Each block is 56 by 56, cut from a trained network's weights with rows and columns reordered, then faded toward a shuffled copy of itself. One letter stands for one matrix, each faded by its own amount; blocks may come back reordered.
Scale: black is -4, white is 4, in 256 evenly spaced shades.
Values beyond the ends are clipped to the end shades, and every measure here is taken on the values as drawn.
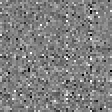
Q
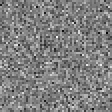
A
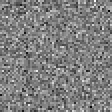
A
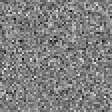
A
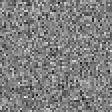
A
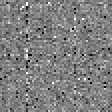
Q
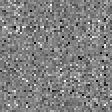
Q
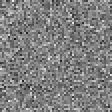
A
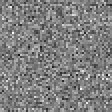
A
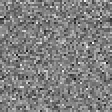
A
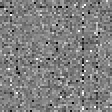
Q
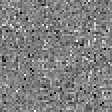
Q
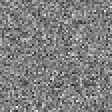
A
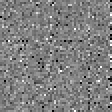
Q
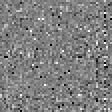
Q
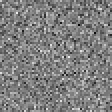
A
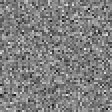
A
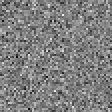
A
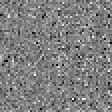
Q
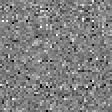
Q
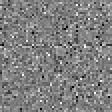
Q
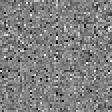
Q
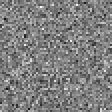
A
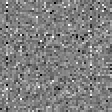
Q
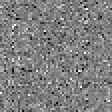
Q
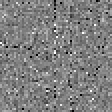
Q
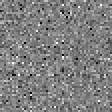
Q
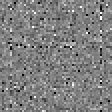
Q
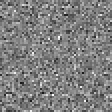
A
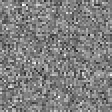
A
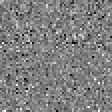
Q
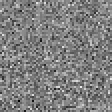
A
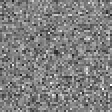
A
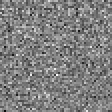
A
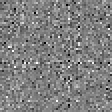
Q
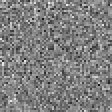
A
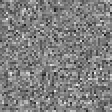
A
